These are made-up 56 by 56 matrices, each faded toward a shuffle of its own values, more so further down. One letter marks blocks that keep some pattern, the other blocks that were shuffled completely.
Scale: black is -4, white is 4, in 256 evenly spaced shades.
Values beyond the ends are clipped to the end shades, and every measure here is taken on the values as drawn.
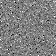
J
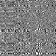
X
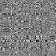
X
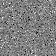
J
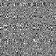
X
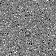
J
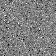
J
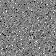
J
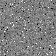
J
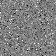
J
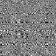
X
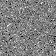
J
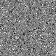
J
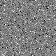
J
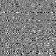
X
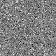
J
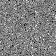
J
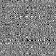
X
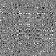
X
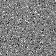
J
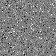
J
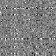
X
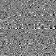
X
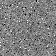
J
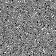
J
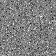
J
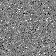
J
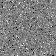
J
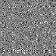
X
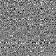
X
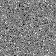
J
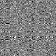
X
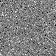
J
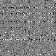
X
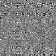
X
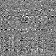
X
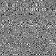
X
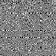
X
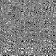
X
